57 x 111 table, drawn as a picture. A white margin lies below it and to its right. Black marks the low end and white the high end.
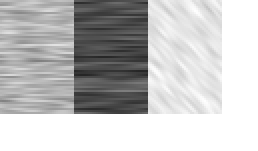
It is made of 1 by 3 panels. Panel 1,1: high, streaked across. Panel 1,2: low, streaked across. Panel 1,3: very high, slanting down to the right, faint in contrast.
